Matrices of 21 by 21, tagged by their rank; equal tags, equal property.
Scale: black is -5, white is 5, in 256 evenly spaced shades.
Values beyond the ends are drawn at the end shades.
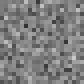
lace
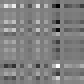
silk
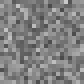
lace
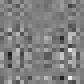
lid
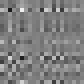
lid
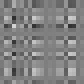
silk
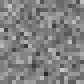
lace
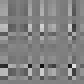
silk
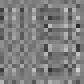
lid
